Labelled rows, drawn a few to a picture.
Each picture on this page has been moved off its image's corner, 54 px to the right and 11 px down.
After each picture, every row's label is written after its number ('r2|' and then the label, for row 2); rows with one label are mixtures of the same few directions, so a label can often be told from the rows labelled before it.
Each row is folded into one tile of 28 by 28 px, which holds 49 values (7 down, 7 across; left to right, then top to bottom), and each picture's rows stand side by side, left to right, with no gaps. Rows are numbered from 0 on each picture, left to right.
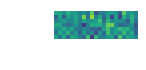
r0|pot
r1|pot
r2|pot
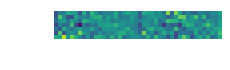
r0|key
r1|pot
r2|pot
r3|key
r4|pot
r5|pot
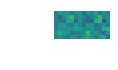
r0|key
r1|key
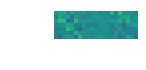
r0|key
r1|pot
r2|pot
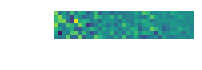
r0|key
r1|pot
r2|pot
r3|key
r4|key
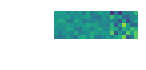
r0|key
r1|pot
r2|pot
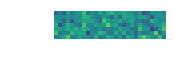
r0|pot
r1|key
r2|pot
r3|key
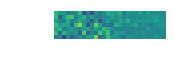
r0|key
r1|pot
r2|pot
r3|pot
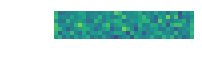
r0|key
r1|key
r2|key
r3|key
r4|pot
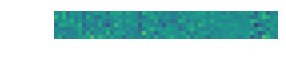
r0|pot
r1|key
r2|pot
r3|key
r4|key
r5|pot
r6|pot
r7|pot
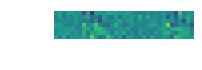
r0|pot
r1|pot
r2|pot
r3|pot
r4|pot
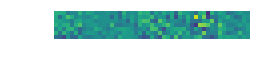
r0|key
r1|key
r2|pot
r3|key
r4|pot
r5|pot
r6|key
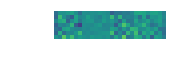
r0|key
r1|key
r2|pot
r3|pot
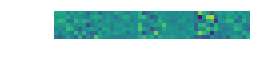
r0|key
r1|pot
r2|key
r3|key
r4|key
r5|key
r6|key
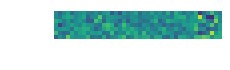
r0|pot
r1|key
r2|pot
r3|key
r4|pot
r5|key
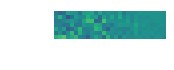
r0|key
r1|key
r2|pot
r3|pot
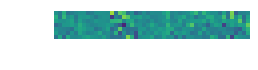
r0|pot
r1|key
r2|pot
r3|pot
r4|key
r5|pot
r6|pot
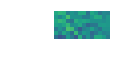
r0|key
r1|pot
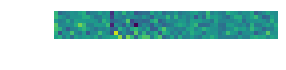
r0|key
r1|key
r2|key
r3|key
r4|pot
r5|pot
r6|key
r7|key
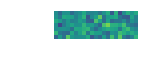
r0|pot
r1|key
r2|pot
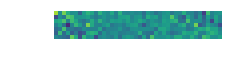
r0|pot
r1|pot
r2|pot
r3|pot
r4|key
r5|pot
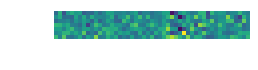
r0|pot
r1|pot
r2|key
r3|pot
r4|key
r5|pot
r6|key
